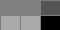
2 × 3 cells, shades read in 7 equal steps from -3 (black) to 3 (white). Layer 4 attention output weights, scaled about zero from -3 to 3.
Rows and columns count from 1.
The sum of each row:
-1 -1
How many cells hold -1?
1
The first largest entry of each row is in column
1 1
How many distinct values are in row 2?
2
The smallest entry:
-3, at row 2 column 3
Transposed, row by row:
0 1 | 0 1 | -1 -3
